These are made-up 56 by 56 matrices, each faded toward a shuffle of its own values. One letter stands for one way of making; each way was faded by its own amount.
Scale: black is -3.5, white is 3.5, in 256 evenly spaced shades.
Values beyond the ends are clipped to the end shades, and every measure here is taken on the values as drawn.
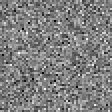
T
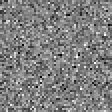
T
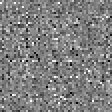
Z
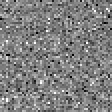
Z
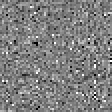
Z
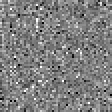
Z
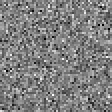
T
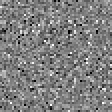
Z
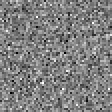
T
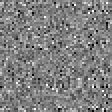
Z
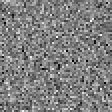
T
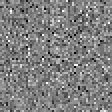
Z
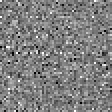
Z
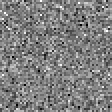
T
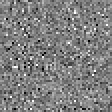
Z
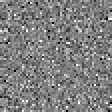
Z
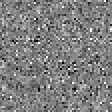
Z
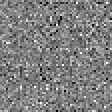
Z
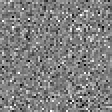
Z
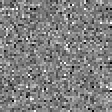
Z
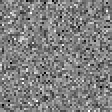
T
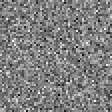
T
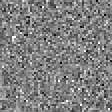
T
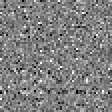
Z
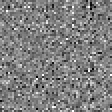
Z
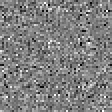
Z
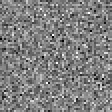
T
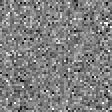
Z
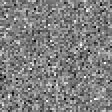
T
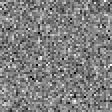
T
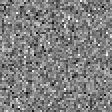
T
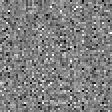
Z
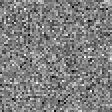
T
